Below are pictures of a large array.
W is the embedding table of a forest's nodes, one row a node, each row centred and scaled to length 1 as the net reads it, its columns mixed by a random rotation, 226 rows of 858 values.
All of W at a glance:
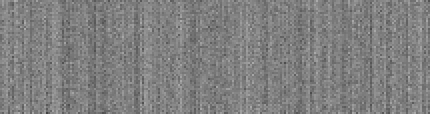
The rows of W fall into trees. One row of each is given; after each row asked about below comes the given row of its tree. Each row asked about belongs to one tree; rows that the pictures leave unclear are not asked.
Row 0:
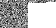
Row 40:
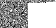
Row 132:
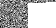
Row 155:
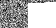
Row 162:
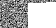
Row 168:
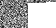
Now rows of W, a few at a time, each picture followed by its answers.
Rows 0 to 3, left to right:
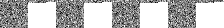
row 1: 0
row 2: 0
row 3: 40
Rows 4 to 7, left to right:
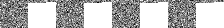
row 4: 162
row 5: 132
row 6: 0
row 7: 132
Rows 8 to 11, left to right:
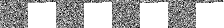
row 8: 155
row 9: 168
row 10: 0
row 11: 132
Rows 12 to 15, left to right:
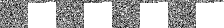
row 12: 0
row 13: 168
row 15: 40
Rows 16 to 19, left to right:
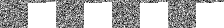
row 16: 40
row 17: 162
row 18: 0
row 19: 155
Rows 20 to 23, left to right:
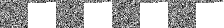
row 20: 0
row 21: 40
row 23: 40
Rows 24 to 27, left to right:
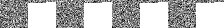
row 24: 132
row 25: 0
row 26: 132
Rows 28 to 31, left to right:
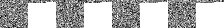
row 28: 162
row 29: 155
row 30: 40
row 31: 0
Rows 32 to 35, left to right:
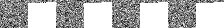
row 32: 40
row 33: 132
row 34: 162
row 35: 155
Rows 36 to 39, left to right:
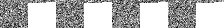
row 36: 40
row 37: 0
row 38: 168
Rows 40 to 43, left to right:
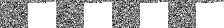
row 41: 162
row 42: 162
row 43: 162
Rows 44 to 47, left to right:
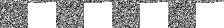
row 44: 0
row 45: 168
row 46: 162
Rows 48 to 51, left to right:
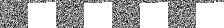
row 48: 40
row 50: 132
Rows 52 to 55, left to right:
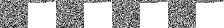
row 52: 40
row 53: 40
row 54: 155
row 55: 40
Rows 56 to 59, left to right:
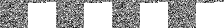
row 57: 162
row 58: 162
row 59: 0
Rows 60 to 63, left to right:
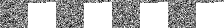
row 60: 162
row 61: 40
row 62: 0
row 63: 162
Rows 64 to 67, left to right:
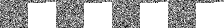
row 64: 132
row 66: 40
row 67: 132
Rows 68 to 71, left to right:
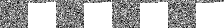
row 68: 162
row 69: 40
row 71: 0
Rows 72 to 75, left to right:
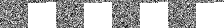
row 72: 168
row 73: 162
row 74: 40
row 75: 162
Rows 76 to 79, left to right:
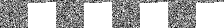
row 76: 132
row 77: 162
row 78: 40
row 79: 162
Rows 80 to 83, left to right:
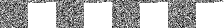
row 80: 0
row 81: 162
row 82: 132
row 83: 40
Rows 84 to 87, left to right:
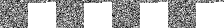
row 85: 168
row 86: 40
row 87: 162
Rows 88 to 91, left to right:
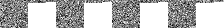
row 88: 155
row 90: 168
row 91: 40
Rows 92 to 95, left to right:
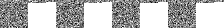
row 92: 0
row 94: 0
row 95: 0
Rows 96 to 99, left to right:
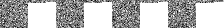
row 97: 155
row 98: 162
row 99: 40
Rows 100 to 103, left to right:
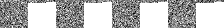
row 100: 0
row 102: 40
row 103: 168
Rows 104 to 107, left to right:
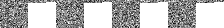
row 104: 162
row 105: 168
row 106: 0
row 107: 0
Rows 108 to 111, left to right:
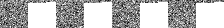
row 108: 162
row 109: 40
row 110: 162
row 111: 168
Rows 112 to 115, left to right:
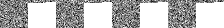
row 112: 132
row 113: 0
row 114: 155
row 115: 155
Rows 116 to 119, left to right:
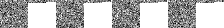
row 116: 0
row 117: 40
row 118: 40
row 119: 0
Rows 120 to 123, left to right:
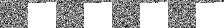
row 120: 0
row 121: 132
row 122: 40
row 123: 0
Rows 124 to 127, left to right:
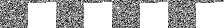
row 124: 162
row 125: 132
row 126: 132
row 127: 132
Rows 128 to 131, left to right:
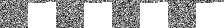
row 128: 0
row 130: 162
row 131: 155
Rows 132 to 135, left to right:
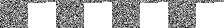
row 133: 168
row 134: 0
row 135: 162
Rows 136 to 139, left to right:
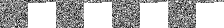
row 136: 155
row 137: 0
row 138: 40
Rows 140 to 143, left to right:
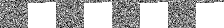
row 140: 132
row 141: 40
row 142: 162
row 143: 0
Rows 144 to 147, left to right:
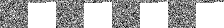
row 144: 162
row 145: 0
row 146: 40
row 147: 0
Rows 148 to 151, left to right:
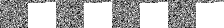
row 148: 132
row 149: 40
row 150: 132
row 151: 162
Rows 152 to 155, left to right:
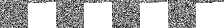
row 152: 0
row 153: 162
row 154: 40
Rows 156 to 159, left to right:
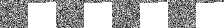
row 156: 162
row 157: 155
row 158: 40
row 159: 0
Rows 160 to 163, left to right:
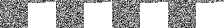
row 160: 40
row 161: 40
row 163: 162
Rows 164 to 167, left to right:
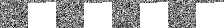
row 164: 40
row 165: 162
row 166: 40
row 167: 162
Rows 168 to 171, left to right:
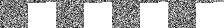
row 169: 162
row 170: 168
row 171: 132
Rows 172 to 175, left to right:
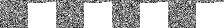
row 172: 132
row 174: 155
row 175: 162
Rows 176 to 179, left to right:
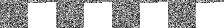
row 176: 0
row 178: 40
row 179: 0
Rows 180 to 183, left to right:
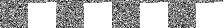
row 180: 162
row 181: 132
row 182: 0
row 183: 40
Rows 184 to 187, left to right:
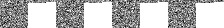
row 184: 162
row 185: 162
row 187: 132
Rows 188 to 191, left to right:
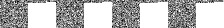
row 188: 162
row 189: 168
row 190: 132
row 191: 40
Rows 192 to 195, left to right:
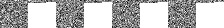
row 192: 0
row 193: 155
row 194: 132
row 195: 162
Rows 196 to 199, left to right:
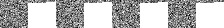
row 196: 40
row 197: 162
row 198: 155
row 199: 0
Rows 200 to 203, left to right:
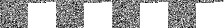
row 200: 162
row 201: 40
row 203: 132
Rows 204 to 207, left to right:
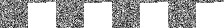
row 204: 40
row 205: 155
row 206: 40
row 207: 155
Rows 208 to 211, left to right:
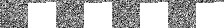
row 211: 168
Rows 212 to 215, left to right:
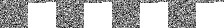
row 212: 0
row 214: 0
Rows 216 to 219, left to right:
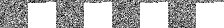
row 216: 168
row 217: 162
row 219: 162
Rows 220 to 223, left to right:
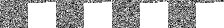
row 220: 132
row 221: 40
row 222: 162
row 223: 132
